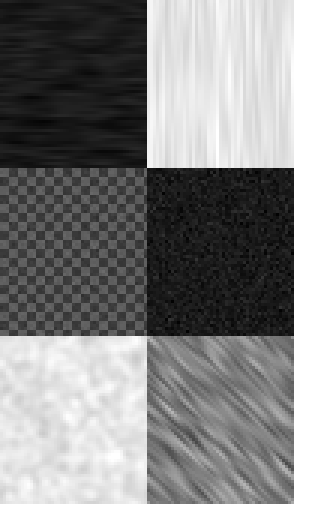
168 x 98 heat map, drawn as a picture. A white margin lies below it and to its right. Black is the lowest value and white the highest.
The table splits into 3 rows of 2 panels. Panel 1,1: very low, streaked across, faint in contrast. Panel 1,2: very high, streaked downward, faint in contrast. Panel 2,1: low, checkered. Panel 2,2: very low, fine-grained, faint in contrast. Panel 3,1: very high, blotchy, faint in contrast. Panel 3,2: middling, slanting down to the right.
